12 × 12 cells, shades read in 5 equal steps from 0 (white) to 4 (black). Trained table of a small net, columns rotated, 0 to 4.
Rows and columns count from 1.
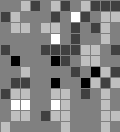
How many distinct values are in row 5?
3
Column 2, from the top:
2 1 1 2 2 4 2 3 1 0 1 2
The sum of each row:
26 22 21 22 28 27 26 29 21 16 19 21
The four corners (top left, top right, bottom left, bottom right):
2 3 1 2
